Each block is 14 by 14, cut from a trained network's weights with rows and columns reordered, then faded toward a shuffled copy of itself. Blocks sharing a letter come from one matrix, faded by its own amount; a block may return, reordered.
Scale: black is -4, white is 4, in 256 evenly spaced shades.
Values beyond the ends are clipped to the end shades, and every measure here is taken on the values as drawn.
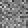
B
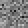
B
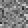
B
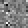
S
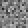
B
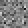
B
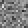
B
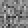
S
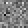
S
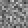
B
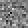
B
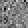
S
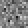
B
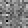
S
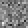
S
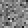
B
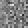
B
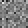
S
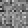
S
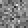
B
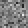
B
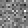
S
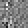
S
